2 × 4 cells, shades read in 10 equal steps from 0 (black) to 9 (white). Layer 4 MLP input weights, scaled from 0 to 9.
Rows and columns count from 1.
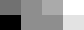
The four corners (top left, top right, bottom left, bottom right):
4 9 0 8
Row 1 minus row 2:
4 0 1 1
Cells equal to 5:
3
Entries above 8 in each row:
1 0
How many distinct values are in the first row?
4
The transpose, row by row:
4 0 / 5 5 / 6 5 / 9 8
